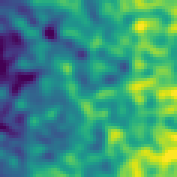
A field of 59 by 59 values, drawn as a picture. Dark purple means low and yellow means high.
Ninth with the highest average: bottom right. Grain: blotchy. Stripes: none. Slope: up to the right. Lone odd cells: none. Histogram: bell-shaped.
